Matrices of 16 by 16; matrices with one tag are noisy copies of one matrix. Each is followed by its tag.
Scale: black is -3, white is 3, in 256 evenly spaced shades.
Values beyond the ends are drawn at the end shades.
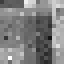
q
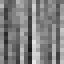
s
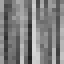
s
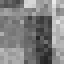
q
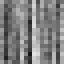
s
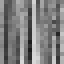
s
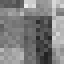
q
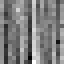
s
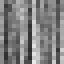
s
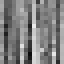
s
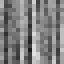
s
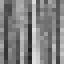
s
